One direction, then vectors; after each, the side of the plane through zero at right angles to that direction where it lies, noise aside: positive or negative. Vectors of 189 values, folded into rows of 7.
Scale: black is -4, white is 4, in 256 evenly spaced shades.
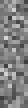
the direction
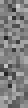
negative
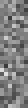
positive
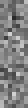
negative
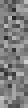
negative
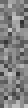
positive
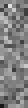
positive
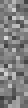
positive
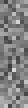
negative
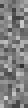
negative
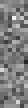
positive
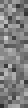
positive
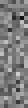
negative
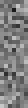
negative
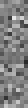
positive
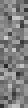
positive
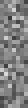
positive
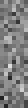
positive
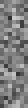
positive
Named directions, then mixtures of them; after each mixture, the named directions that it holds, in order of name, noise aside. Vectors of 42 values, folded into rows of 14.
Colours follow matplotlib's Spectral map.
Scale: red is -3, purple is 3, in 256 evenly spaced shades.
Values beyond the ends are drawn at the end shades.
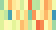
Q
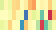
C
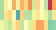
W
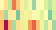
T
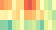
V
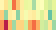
T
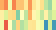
C, T, V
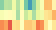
V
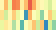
C, T, V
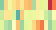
W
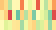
Q, W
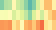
V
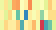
C, T, W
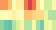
V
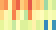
C, T, V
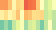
V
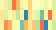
C, T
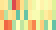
C, T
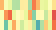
Q, T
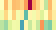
C, V, W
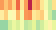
V
